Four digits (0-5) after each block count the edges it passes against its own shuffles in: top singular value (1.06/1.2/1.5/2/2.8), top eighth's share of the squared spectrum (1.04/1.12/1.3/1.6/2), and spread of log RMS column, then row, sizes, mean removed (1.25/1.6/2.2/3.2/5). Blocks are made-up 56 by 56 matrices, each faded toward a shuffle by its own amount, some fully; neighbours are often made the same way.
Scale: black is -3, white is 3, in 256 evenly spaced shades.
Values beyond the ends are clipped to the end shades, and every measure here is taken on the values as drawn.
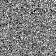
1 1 0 0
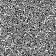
0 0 0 0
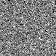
0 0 0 0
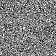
0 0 0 0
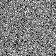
0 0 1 0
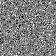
0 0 0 0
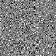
3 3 1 1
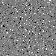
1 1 0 0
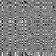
5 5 3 3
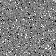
2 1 0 0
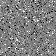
1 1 0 0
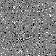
3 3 2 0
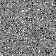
1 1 0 2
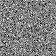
0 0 0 0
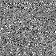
0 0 0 2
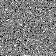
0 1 0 2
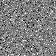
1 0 0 0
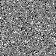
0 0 0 1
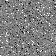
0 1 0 0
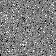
2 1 1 0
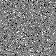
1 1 0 0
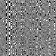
4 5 3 1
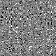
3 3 2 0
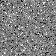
0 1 0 0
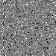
2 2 1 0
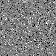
1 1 0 0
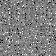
2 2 1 0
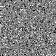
1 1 0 1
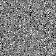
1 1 2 0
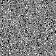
1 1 2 0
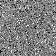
0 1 1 0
